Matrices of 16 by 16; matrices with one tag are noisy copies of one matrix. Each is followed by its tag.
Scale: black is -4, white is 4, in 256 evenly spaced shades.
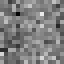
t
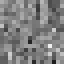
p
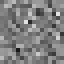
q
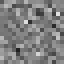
q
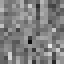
p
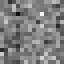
t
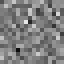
q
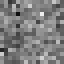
t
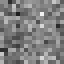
t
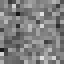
t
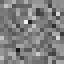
q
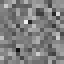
q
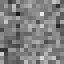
t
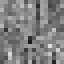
p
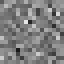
q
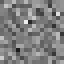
q
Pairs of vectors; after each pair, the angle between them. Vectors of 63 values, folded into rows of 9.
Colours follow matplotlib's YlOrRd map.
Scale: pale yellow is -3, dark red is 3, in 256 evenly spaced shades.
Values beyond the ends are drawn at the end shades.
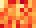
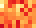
nearly parallel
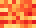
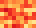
partly opposed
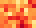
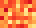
partly aligned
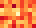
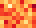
orthogonal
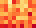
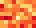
partly aligned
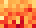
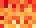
nearly opposite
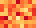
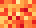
nearly opposite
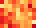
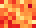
nearly parallel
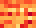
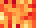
orthogonal
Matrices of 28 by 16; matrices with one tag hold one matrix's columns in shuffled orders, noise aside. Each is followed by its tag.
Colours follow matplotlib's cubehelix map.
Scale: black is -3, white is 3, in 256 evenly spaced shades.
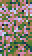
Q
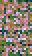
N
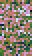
Q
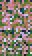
N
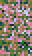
Q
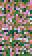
N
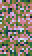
N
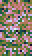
N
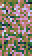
Q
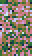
Q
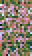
Q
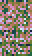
N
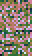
N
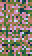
N
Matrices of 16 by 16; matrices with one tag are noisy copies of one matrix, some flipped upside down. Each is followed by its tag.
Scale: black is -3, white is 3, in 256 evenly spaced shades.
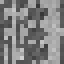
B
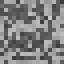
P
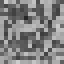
P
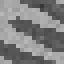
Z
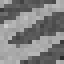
Z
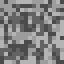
P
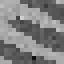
Z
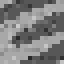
Z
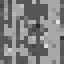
B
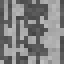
B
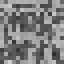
P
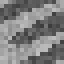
Z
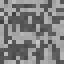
P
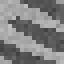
Z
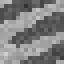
Z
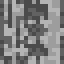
B
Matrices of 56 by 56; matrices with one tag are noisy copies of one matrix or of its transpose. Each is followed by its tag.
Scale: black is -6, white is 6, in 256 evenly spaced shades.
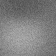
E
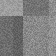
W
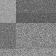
W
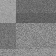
W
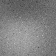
E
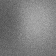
E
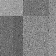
W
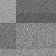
W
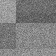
W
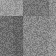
W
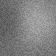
E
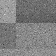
W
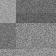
W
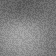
E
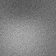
E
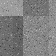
W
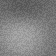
E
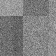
W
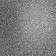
E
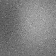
E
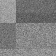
W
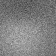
E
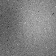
E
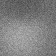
E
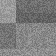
W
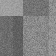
W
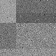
W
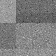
W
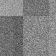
W
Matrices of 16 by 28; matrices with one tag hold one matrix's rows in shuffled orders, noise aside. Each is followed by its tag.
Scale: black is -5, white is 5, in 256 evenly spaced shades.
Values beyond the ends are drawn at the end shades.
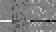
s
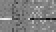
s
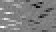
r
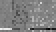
s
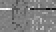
s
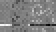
s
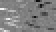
r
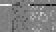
s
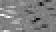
r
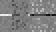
s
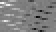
r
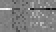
s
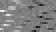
r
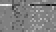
s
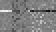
s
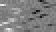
r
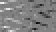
r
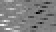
r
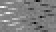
r
